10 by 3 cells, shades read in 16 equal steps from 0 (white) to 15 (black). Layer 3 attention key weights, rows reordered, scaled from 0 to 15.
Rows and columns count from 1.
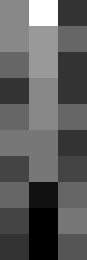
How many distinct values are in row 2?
3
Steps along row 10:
up down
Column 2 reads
0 6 6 7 7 8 8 14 15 15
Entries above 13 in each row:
0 0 0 0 0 0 0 1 1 1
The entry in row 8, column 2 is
14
